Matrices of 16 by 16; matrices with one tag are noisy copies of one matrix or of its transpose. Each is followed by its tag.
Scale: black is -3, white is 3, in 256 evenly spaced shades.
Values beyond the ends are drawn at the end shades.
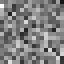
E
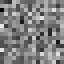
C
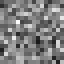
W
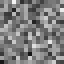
E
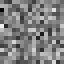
C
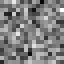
E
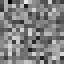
C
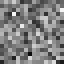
E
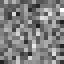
E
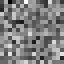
C
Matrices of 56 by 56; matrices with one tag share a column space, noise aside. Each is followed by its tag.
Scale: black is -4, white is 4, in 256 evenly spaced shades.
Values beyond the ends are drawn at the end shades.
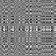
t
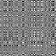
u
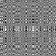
t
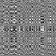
t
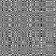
u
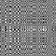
t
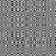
u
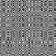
u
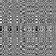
t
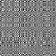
u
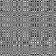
u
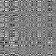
u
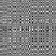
t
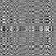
t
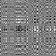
t
